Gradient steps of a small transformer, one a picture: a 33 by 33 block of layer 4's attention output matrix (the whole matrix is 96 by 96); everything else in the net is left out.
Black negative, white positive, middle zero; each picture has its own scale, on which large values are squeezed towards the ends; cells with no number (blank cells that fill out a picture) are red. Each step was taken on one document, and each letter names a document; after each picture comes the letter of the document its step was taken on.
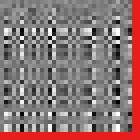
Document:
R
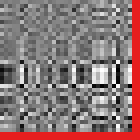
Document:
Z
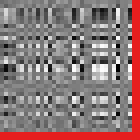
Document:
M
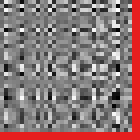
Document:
Z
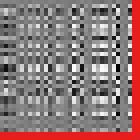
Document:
M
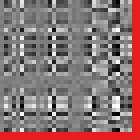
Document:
R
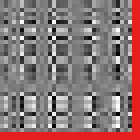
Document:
R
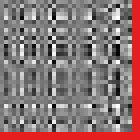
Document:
R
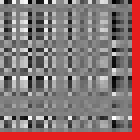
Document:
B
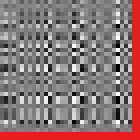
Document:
M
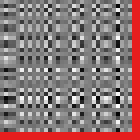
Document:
M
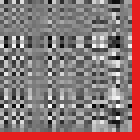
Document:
R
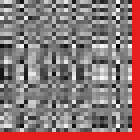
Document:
Z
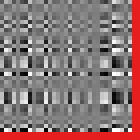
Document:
B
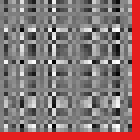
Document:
R
